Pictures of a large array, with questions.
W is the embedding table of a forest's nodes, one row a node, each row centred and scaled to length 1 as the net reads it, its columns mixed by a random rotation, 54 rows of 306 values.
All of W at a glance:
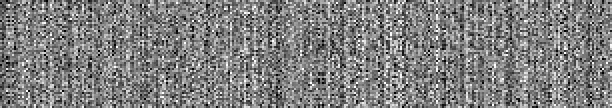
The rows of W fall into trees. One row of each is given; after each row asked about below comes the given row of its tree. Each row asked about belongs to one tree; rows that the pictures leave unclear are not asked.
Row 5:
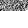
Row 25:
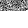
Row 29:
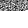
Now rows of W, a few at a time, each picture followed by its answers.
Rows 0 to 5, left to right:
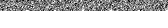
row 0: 29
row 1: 29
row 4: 29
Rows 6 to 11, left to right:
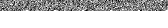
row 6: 5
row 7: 25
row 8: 29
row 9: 25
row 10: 29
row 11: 5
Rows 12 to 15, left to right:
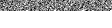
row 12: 29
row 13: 25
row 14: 5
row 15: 25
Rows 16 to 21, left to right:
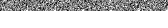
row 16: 5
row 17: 5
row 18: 25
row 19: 29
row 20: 5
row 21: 5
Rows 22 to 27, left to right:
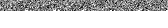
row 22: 5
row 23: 5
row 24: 5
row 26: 5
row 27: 25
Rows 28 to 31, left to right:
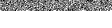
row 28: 29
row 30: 5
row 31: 29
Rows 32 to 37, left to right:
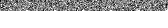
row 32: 29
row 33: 29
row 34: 25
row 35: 29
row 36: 5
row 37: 5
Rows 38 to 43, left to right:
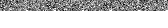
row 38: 29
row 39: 5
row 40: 5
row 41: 5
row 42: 29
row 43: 29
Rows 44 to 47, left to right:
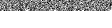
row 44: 5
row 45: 25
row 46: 29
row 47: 5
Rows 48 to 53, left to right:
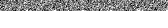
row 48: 29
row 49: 5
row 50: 29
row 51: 29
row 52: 5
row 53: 5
